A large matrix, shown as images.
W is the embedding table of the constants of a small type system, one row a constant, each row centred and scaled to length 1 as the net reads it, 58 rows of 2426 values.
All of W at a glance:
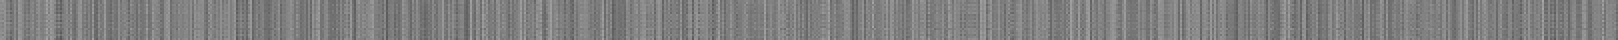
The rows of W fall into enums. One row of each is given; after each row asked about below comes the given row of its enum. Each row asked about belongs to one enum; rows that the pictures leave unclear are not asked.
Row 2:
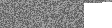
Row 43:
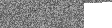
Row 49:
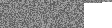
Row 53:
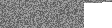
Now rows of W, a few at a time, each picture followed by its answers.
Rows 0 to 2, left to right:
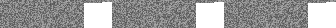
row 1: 2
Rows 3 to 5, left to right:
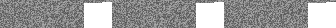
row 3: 2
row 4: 2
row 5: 53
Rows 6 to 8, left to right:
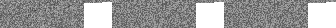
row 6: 43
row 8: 49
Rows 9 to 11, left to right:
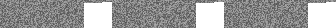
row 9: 53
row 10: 2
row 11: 49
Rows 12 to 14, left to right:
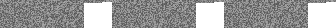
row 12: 2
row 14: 49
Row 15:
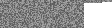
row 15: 49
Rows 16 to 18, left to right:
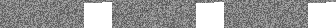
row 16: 53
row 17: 43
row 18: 49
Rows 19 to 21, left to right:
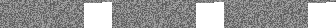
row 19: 49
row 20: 49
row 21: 53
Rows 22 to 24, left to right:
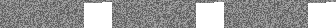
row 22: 53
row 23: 2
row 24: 49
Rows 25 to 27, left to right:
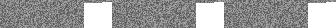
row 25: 53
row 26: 2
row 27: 49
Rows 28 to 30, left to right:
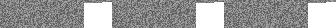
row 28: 53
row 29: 53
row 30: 49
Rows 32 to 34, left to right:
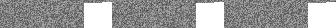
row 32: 2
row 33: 43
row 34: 53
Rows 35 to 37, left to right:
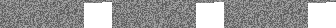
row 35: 53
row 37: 53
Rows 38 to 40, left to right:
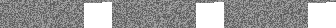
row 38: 49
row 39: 2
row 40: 53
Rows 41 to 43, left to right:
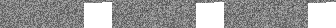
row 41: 53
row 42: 43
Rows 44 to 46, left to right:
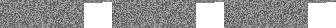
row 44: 49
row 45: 49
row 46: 53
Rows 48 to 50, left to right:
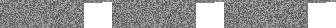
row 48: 49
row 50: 2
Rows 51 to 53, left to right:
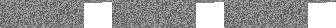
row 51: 53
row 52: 49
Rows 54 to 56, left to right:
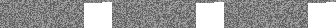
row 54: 49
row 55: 2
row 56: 2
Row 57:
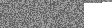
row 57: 49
